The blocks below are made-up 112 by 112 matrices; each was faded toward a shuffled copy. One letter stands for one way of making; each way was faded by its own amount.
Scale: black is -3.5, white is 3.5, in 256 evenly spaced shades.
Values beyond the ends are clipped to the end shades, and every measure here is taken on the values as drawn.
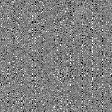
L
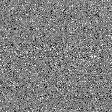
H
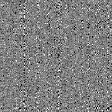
L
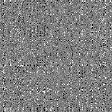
L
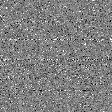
H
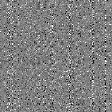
L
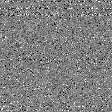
H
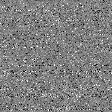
H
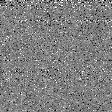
H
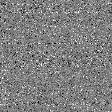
H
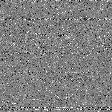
H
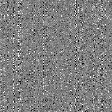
L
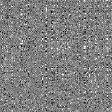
L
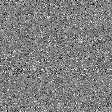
H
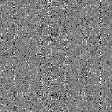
L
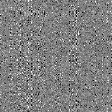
L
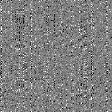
L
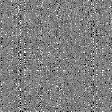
L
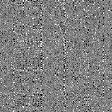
L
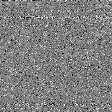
H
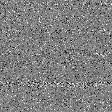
H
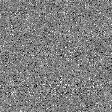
H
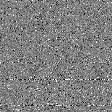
H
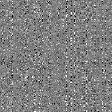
L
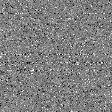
H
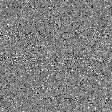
H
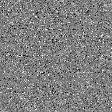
H
